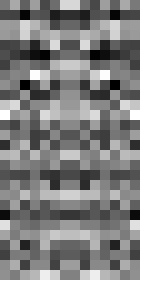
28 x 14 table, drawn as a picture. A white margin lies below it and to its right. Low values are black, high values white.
Histogram: bell-shaped. Stripes: horizontal, repeating 7 times. Mirror symmetry: left to right. Average level on the scale: 50%. Slope: none.
